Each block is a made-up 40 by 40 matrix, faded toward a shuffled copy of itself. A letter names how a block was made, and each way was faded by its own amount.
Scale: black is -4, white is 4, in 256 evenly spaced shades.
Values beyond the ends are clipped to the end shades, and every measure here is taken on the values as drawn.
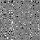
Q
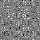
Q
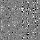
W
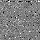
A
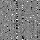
Q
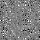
Q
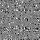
A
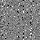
Q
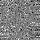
A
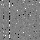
Q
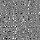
W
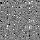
Q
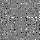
W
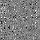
Q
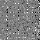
W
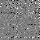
W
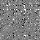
W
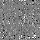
W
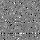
A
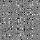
W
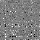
W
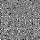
A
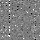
Q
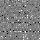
A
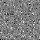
A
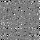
W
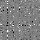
W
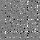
W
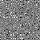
A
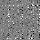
W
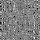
Q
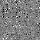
W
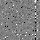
Q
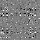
W
